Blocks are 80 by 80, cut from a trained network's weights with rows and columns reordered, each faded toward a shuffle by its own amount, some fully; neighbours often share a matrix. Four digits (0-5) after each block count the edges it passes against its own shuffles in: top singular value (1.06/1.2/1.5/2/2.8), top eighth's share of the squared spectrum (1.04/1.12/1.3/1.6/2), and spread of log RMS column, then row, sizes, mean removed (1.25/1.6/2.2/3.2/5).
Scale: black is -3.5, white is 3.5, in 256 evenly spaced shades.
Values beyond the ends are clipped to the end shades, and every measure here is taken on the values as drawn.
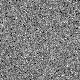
0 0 0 0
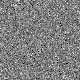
0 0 0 0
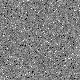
0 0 0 0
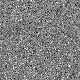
1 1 0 0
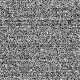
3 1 0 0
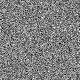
0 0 0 0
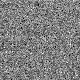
1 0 0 0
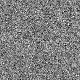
1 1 0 0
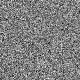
0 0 0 0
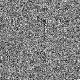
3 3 1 2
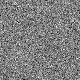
1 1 0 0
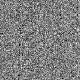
3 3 1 1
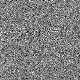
2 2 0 1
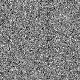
2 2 0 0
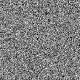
3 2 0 1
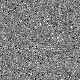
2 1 0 0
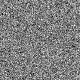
1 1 0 0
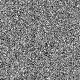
1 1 0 0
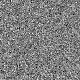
1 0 0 0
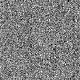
2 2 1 0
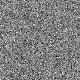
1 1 0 0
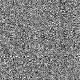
2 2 1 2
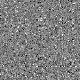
3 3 1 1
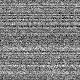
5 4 1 3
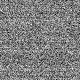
2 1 0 0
